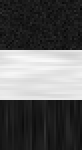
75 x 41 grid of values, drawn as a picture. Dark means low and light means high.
It is made of 3 by 1 panels. Panel 1,1: very low, fine-grained, faint in contrast. Panel 2,1: very high, streaked across, faint in contrast. Panel 3,1: very low, streaked downward, faint in contrast.
